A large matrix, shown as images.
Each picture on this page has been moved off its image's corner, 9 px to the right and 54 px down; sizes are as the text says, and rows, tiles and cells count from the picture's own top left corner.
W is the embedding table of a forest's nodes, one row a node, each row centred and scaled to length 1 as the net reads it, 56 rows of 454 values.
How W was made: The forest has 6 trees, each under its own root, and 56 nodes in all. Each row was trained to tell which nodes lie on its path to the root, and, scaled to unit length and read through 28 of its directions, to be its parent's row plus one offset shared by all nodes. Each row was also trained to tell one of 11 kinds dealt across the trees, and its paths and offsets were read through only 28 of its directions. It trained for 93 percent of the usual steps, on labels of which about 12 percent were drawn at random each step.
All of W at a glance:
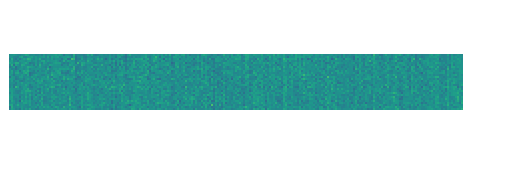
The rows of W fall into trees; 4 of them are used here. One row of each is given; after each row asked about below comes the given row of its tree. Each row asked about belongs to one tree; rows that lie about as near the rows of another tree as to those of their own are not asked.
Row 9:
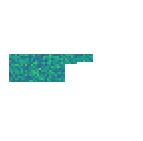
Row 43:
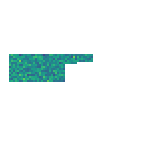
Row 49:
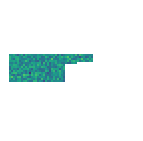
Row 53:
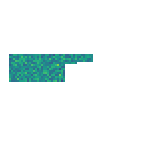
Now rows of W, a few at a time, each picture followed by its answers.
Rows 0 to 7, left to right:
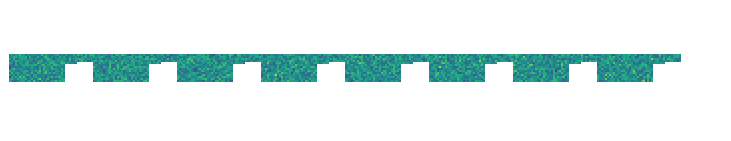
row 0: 53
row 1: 9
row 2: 43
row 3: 53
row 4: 53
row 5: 53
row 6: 43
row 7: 53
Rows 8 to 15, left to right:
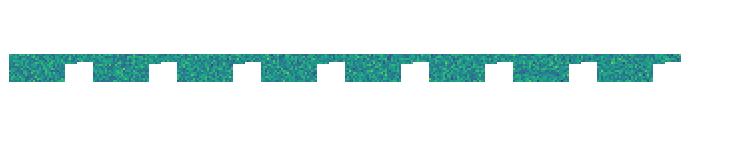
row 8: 9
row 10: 49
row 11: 9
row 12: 53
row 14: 43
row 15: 53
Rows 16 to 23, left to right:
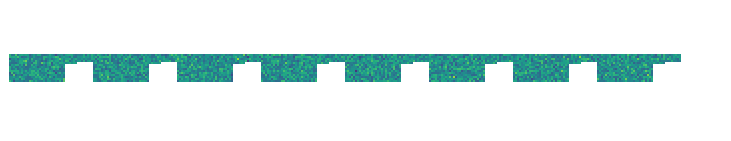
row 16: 9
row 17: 53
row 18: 49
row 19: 9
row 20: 9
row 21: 43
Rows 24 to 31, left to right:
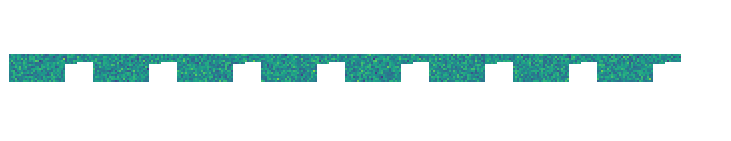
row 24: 43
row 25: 43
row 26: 49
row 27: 53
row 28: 53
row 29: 49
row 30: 9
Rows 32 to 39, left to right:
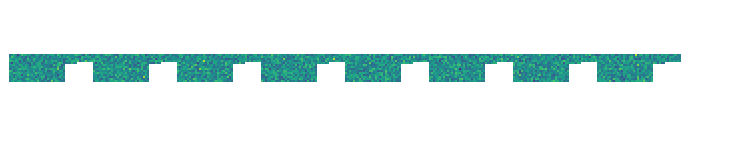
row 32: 49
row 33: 49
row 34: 43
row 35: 53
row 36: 43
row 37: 53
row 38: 43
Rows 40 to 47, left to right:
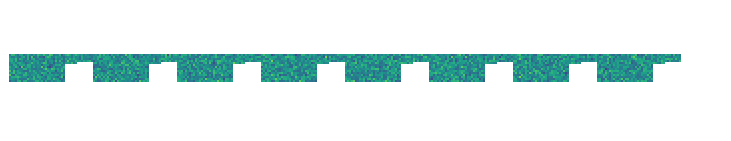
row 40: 49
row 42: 9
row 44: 43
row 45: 49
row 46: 9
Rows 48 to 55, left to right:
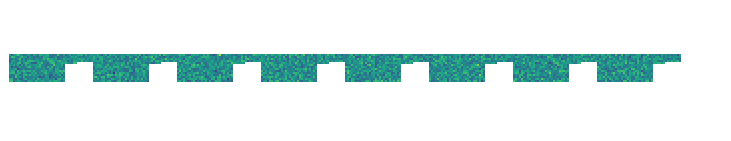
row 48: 53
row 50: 43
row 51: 49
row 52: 9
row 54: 53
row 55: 9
